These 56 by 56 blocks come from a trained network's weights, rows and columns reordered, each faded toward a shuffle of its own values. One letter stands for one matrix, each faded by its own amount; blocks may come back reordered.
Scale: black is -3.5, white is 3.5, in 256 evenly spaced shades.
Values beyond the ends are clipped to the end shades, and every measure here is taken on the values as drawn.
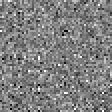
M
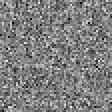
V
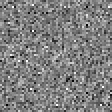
M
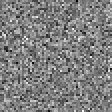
V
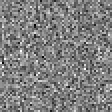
V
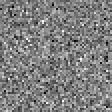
V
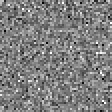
M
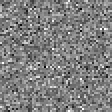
M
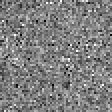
M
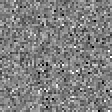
M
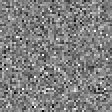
M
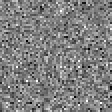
M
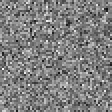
V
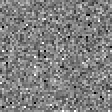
M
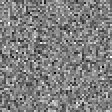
V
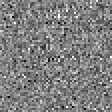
M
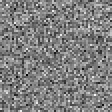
V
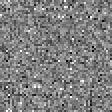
M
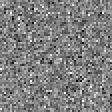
M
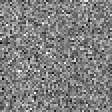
V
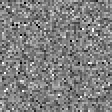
M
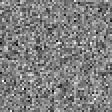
V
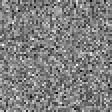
V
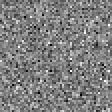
M
